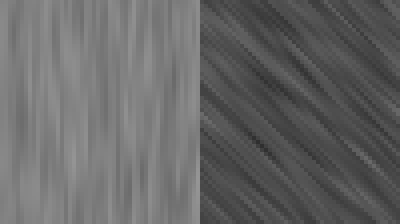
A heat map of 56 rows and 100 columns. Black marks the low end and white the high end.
The table splits into one row of 2 panels. Panel 1,1: middling, streaked downward, faint in contrast. Panel 1,2: low, slanting down to the right, faint in contrast.
